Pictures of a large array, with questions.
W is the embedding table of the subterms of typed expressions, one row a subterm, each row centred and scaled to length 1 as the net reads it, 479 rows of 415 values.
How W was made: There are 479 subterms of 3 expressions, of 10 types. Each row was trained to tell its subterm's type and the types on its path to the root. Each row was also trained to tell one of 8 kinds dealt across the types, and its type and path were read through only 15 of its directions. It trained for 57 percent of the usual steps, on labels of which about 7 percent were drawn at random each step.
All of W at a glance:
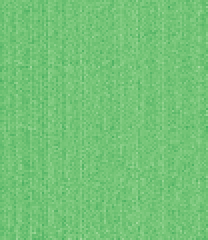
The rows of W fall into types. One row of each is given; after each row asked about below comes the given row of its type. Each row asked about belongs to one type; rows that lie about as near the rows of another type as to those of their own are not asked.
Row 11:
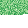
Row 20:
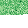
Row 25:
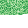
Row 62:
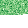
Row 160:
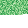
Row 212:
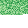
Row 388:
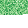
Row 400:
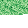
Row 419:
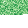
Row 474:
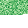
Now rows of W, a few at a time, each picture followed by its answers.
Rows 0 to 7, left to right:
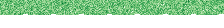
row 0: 212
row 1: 11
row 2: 388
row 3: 11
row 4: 160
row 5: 419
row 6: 212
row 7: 212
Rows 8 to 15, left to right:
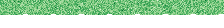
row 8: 20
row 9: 160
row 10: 400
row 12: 212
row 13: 160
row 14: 419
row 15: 419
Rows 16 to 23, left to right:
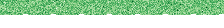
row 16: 20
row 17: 25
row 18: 20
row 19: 419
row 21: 419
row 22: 388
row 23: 388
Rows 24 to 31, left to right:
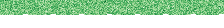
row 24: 388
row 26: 400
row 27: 62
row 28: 20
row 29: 419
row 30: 419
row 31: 400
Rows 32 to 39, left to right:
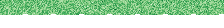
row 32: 419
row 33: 419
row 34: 11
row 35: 212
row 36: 62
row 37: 11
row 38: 212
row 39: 400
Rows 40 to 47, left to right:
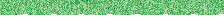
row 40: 212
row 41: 212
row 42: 388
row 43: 388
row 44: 62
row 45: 11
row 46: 20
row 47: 419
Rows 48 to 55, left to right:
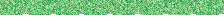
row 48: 419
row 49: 212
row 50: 11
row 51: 212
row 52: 419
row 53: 62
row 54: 25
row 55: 20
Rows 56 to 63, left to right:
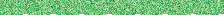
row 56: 400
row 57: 25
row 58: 11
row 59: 25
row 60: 11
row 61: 419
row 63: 11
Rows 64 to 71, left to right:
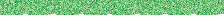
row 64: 419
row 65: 212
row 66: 419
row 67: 160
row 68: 212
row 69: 25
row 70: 212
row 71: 212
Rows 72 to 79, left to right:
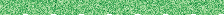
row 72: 419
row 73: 25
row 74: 11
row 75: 62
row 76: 160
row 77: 212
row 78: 11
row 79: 160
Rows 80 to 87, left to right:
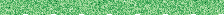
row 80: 11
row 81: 388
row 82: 419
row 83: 388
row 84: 212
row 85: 388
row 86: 400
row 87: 20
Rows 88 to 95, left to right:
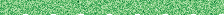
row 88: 160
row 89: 25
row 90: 474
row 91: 160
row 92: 62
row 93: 474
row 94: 11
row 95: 212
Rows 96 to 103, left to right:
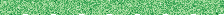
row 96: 25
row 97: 400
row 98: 212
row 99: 388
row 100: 474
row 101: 160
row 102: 388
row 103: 11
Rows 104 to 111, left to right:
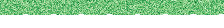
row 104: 400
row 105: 474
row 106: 419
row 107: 160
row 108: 212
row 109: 474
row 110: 20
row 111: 62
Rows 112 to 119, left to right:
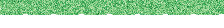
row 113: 11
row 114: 419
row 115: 419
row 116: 388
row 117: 400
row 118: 160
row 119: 160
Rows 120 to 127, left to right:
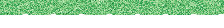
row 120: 160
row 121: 212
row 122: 160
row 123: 62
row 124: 160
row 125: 160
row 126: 400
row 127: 62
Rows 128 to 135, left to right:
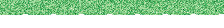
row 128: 62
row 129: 11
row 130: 419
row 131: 11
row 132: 419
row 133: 20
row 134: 419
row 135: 62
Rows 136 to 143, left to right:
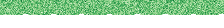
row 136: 160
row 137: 11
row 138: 474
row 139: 20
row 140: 400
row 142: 474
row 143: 20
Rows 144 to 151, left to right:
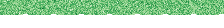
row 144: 160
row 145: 474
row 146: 62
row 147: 160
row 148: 62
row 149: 388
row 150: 400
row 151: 474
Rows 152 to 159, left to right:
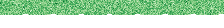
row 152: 160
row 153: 11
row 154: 388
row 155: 160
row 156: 160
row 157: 474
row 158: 20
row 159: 419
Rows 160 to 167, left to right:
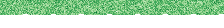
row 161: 474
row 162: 400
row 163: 20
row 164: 212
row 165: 419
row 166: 400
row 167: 25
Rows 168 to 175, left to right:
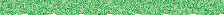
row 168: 62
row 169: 20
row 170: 11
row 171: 20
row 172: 160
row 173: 11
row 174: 388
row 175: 160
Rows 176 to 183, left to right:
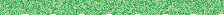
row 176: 388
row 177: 25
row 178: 474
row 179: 419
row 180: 160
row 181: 20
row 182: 20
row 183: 419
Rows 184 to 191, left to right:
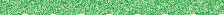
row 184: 419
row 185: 160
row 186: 474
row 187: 388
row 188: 474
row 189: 62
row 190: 20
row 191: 20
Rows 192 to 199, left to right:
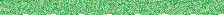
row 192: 400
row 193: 62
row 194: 160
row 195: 62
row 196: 160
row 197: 62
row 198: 388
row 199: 160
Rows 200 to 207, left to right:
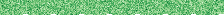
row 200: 25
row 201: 419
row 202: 212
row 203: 62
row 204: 160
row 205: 20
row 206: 400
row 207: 400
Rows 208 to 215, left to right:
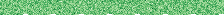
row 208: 160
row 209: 388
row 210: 474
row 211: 62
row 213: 20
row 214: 388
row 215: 400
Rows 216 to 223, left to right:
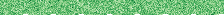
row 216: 212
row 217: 25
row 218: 400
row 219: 20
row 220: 419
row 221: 11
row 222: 474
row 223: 400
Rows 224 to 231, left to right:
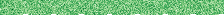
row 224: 400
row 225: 474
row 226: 419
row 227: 212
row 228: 160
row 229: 400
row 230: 20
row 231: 11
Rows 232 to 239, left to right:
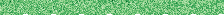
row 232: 20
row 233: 11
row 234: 474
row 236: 474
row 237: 11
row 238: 160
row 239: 62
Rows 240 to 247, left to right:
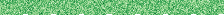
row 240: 474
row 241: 25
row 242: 212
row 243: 400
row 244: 62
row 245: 212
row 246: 160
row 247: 419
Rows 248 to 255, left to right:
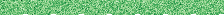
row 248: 11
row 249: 419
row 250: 388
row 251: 62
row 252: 160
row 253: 11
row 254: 388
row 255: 11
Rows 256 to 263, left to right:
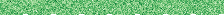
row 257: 400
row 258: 62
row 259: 25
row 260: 400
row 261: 20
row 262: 419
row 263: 474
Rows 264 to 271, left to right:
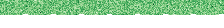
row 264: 20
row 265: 474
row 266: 25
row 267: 388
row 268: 212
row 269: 11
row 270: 62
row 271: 388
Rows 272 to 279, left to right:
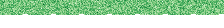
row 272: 419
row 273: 212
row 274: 160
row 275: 212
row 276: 160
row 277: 25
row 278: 20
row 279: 388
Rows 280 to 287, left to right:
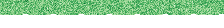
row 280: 62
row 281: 62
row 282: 419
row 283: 388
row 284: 62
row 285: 20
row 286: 160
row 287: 388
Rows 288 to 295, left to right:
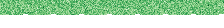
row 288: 11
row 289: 20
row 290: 388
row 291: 212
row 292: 388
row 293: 25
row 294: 25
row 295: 400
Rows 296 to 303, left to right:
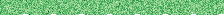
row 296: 11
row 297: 20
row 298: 11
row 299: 212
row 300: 25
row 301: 474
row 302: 400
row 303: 474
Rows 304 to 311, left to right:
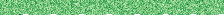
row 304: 400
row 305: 25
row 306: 388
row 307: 388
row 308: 62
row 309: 474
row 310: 11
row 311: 25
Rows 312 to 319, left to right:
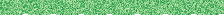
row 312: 160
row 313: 62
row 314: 62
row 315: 20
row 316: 419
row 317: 25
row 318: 474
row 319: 400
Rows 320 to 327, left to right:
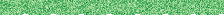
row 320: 160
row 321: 62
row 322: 25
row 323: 20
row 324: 11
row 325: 388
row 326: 25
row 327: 20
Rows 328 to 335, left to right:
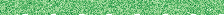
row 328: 20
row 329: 20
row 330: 20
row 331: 11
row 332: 474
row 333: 160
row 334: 474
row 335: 11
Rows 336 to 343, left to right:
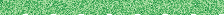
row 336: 474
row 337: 474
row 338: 62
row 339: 419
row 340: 25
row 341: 419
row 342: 11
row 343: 400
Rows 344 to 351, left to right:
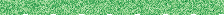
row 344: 11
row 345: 160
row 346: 388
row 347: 388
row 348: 388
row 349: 212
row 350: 419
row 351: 388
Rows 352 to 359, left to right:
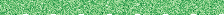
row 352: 20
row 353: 62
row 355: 474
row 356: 160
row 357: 400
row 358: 419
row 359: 212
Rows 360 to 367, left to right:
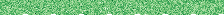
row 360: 160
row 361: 62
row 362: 11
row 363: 400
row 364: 400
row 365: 62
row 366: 419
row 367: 419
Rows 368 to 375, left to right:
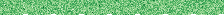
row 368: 400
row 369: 20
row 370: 62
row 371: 388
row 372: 212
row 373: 11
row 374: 62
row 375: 25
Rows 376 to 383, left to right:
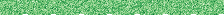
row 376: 25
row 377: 20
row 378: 474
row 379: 474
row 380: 419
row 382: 474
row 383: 419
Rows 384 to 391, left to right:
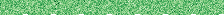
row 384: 388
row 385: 20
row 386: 212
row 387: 20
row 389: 62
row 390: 62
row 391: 474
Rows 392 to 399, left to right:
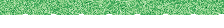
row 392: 400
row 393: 160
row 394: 419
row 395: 20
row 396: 400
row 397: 212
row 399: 62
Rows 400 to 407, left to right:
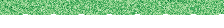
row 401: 25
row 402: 388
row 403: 388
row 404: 11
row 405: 474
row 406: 25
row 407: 62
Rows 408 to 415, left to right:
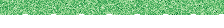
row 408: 419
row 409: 212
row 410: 212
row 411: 419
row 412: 62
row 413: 11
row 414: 419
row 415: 25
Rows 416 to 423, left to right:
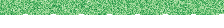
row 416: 160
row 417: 160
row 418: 62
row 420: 388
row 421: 212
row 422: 11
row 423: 212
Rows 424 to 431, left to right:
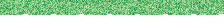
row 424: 11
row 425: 474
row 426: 25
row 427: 20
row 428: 474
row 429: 474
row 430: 160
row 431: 419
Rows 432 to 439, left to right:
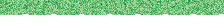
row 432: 388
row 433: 62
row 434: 11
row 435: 474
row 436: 11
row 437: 400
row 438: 25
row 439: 62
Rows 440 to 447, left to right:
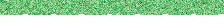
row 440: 474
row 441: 160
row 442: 160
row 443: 62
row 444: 25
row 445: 388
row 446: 212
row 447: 388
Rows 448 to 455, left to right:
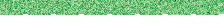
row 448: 388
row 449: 20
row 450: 20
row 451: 160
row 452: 419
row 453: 20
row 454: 160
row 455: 400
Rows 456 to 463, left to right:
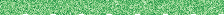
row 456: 25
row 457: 25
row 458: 160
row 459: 419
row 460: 212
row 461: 212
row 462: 400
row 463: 419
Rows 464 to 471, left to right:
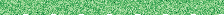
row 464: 400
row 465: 212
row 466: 25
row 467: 400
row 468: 20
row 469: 388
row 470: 419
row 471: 474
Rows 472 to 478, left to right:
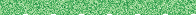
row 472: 474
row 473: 388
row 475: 419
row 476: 388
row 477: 474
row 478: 160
